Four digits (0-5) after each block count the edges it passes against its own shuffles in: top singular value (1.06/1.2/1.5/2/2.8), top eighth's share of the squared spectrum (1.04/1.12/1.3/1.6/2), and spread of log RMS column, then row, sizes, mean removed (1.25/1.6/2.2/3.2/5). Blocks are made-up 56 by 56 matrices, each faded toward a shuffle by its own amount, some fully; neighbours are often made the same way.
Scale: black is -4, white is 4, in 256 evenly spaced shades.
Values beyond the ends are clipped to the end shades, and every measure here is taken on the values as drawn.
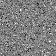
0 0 0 0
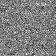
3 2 0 1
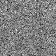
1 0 0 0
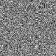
3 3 1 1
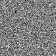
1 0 0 0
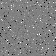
0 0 0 0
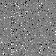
3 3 1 1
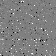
2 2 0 1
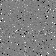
1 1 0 0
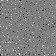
2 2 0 0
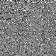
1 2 0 2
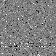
2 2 0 1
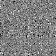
3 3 1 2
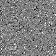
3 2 1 0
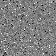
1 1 0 0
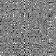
4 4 2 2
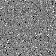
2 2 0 0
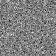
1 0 0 0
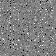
1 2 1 0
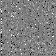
2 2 2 0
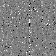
2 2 1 0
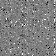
2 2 2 0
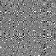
4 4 2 2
